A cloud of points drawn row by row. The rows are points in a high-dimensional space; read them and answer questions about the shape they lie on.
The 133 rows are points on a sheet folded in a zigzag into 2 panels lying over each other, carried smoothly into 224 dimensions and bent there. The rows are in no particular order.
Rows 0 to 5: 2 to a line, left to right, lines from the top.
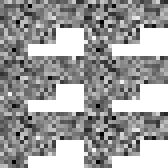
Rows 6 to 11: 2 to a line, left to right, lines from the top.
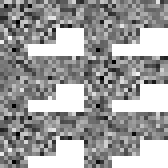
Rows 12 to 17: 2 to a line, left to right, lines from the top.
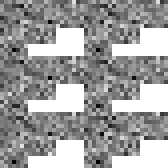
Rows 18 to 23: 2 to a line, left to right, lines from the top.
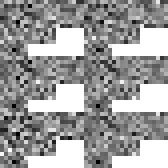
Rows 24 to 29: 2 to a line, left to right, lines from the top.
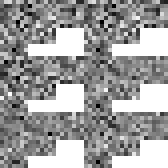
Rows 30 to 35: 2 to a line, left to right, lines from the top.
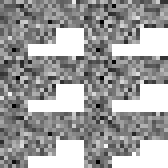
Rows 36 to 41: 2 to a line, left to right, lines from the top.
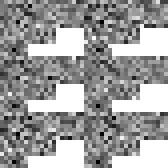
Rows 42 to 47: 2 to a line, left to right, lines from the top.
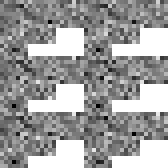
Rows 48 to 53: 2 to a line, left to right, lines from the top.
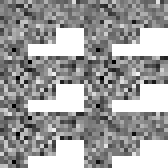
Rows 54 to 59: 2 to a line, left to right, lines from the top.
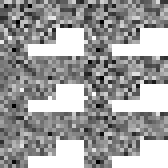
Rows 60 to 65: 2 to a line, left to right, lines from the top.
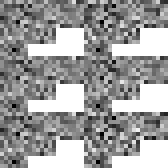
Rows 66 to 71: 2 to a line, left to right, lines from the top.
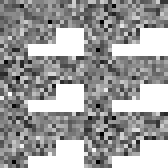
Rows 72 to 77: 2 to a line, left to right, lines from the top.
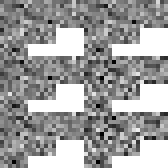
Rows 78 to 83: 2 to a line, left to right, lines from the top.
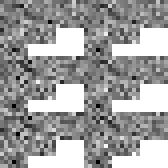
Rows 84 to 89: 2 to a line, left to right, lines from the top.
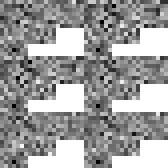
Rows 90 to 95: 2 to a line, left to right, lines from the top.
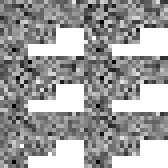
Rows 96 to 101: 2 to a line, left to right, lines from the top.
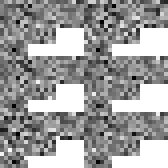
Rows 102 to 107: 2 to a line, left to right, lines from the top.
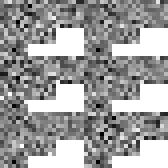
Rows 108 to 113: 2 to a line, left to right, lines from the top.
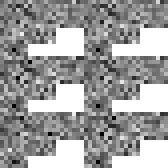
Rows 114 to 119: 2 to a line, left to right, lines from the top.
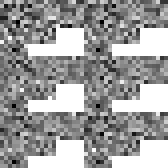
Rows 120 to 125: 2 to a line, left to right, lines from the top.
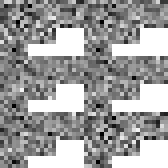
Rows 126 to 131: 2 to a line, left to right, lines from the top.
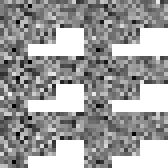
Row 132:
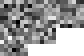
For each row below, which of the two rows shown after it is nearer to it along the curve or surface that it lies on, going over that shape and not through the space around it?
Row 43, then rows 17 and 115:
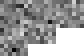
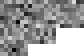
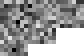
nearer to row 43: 17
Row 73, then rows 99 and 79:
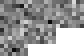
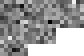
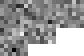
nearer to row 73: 79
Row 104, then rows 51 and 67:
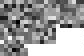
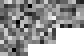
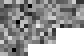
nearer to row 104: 51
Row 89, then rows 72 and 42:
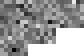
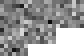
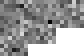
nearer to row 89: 42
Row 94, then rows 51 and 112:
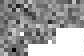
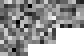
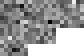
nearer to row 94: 112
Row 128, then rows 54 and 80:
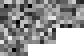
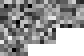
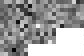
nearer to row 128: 54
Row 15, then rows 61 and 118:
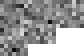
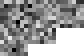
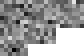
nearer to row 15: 118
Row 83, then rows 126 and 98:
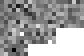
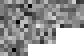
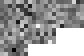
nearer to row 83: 98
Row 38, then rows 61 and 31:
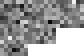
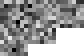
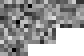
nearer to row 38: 61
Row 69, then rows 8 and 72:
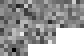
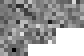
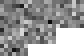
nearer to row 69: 72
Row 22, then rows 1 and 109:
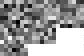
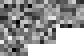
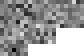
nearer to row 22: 1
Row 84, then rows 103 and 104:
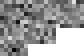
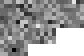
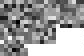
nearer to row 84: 104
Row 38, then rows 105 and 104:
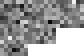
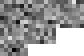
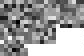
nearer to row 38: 104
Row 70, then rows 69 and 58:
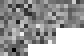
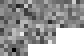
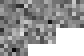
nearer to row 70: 69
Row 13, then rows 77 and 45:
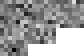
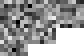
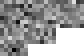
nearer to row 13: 45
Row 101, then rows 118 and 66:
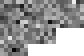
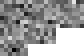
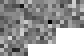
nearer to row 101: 66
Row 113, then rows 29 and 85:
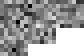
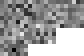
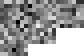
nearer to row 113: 29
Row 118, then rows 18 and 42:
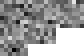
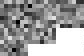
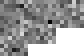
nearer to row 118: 18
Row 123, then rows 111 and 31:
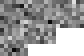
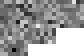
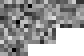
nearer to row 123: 31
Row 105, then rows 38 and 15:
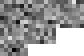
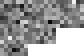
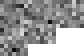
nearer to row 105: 15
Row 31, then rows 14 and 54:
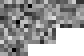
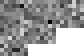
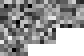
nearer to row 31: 54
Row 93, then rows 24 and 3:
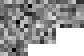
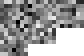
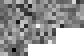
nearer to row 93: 24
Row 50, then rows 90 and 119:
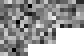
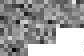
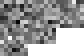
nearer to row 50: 90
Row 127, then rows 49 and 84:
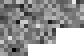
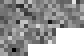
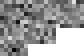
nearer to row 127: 49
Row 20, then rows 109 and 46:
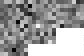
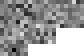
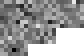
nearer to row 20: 46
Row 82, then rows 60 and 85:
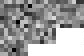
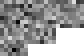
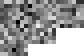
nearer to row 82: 60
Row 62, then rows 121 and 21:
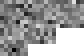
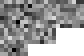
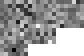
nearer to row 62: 121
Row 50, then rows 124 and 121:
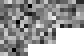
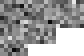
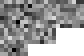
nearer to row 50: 121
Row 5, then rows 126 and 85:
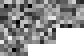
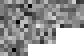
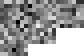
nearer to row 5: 85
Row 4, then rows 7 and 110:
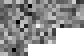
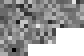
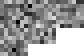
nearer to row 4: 7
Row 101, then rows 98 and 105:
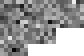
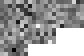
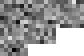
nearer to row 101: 98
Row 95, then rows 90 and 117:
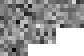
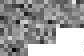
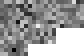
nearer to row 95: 90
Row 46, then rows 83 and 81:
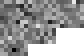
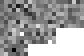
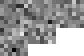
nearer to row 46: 83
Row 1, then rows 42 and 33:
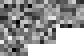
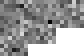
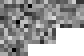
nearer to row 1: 33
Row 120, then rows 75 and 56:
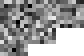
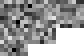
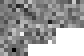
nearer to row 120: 75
